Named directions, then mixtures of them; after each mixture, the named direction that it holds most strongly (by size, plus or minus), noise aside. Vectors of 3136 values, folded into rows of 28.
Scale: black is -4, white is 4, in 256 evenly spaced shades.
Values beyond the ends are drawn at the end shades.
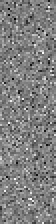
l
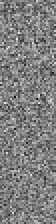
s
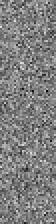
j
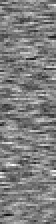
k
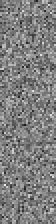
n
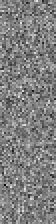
n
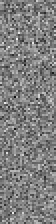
s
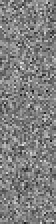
j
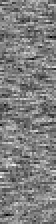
k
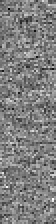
n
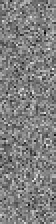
j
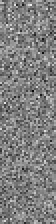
s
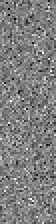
l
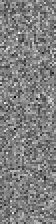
s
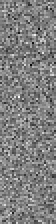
s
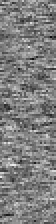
k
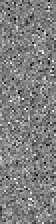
l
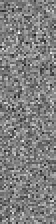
s
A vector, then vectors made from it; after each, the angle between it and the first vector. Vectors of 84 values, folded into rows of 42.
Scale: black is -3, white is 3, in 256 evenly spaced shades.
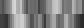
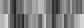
nearly opposite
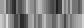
nearly opposite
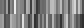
partly aligned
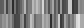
partly opposed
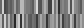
orthogonal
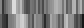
nearly parallel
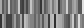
orthogonal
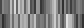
partly aligned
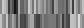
partly opposed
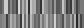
orthogonal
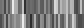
partly aligned
